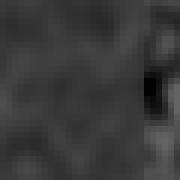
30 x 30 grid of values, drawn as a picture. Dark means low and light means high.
Average level on the scale: 20%. Histogram: heavy tails on both sides. Seam: vertical, 80% of the way across, the left part calmer. Roughest part: middle right.
